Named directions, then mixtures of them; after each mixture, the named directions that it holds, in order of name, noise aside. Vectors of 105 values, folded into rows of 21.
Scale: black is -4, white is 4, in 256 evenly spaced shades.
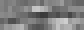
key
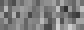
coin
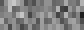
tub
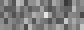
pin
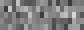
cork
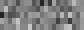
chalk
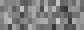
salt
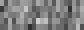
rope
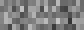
salt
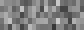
salt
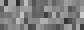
chalk, pin, rope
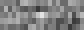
cork, key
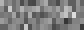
cork, pin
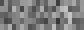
salt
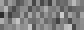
chalk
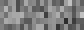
cork, key, pin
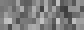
salt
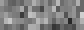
key, salt, tub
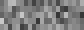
chalk, tub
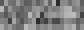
cork, rope, salt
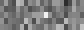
pin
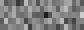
pin, tub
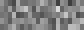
coin, cork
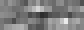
key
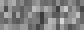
coin, key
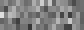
chalk
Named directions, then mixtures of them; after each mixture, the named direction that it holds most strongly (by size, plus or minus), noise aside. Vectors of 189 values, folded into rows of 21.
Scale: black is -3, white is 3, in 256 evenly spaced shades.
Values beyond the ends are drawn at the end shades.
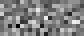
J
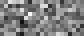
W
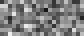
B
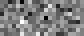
W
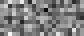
B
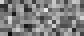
B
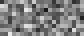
B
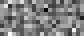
B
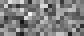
W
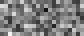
B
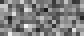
B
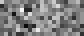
B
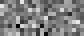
J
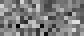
J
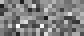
J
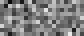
B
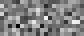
J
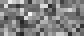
W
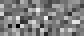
J
